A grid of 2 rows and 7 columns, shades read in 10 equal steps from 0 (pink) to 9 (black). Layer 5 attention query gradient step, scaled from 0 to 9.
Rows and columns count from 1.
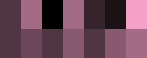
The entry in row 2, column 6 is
4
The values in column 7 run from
0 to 3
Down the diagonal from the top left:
6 5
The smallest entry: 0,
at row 1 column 7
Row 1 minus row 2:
0 -2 3 -1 1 4 -3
